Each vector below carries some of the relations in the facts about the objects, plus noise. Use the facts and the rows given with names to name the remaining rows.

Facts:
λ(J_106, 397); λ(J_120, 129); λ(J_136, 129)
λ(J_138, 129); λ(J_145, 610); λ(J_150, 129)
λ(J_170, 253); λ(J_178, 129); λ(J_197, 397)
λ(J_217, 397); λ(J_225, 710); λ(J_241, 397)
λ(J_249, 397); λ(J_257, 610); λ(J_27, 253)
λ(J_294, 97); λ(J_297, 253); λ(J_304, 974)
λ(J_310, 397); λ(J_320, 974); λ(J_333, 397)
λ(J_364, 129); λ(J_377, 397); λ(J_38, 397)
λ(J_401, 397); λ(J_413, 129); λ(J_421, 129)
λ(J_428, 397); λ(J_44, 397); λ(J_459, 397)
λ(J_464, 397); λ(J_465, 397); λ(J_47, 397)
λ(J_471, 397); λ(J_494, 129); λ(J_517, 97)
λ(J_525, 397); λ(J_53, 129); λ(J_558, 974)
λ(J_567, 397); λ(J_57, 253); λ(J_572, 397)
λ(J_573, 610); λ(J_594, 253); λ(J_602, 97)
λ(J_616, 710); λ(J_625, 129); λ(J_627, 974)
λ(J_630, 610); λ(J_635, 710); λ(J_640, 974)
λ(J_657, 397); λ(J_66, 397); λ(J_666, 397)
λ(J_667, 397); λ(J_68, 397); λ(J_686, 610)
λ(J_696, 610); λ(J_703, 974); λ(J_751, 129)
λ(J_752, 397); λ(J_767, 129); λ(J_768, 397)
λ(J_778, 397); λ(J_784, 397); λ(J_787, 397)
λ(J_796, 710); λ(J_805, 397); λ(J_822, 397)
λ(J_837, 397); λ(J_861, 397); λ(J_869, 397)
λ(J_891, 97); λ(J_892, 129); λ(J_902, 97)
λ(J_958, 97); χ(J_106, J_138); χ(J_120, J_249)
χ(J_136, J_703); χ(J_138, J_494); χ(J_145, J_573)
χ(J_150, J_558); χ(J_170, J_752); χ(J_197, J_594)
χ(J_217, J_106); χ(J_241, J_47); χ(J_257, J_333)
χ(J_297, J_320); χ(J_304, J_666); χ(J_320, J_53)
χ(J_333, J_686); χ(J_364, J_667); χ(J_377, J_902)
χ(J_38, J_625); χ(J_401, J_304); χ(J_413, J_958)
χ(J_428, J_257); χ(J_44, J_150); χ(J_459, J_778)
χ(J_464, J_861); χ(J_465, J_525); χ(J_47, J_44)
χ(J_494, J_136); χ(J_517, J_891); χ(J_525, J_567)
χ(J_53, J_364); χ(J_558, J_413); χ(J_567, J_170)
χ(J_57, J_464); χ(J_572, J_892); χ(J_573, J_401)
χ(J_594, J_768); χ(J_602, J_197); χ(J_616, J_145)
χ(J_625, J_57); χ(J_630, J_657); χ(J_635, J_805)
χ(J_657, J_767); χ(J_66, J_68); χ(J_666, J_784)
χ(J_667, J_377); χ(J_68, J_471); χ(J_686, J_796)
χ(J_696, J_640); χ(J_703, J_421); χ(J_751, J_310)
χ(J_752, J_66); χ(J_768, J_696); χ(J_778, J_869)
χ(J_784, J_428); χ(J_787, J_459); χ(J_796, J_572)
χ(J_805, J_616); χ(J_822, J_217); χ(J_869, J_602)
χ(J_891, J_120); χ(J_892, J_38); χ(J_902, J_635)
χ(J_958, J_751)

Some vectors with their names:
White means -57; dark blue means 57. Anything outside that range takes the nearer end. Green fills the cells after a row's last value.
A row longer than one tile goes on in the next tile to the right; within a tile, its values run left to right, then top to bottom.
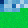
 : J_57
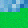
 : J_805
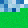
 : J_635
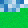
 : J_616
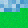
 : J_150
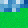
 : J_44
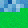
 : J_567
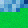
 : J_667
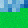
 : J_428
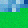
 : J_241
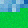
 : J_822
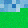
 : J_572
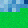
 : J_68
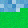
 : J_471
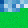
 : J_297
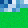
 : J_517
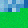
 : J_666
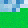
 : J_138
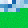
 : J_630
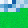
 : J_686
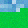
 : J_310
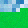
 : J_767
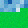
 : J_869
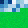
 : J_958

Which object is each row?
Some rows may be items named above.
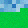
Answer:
J_572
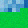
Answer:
J_666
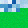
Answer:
J_573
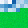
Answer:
J_686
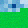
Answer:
J_703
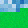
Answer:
J_364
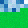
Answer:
J_635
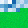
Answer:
J_686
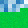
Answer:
J_796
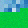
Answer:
J_401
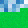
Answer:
J_796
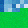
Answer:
J_170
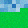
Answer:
J_572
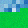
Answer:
J_401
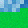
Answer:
J_333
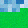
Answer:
J_53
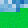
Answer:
J_364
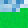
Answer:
J_138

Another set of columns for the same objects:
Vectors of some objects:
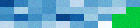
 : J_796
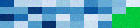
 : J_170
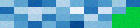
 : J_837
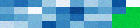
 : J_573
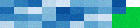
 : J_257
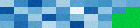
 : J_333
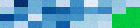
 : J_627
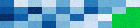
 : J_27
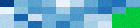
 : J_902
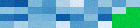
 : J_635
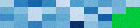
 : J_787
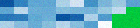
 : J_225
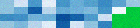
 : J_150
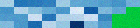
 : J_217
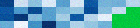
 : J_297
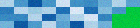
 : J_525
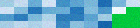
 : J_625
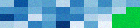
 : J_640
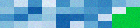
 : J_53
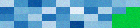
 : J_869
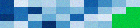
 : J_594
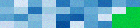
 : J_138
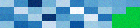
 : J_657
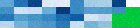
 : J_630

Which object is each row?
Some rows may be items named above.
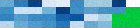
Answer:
J_630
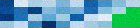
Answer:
J_594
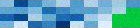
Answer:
J_320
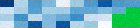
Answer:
J_602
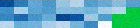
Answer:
J_796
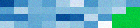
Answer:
J_225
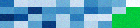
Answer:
J_57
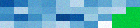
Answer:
J_796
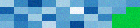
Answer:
J_667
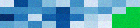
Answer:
J_558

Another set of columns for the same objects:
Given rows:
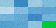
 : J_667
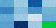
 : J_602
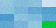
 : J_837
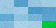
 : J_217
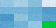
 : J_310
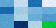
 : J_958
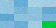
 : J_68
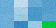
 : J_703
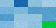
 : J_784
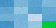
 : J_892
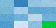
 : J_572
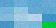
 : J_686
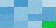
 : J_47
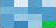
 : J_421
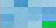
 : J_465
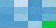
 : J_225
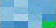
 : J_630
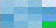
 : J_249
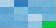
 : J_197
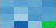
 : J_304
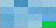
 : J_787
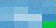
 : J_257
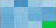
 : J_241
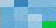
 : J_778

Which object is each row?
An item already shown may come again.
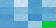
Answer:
J_225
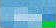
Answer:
J_257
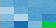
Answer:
J_573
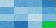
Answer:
J_594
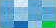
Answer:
J_640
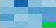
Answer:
J_666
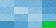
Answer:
J_57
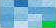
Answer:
J_333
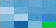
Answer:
J_145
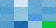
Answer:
J_627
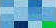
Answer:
J_902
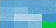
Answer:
J_257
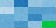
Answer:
J_805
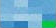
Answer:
J_696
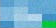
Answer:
J_686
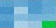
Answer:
J_796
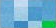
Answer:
J_703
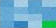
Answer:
J_120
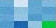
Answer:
J_627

